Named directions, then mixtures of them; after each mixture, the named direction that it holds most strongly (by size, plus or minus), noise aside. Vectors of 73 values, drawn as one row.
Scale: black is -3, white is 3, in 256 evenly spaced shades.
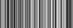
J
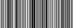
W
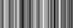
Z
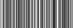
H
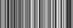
J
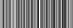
H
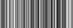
J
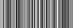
H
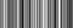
Z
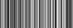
J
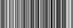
J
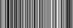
J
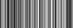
J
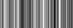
Z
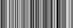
J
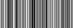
W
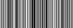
W
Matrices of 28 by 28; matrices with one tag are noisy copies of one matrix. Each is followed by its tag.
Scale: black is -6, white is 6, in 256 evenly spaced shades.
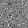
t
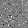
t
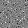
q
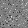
t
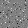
q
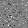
t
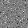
q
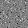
q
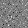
t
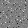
q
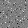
q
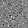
t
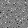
q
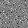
q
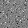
q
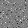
q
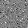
q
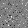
t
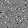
q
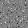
q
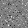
t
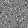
q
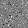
t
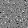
q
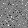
t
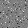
q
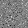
t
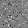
t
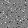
q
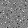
q
